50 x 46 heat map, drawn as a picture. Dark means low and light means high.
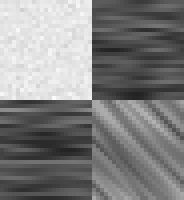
It is made of 2 by 2 panels. Panel 1,1: very high, fine-grained, faint in contrast. Panel 1,2: low, streaked across. Panel 2,1: low, streaked across. Panel 2,2: middling, slanting down to the right.
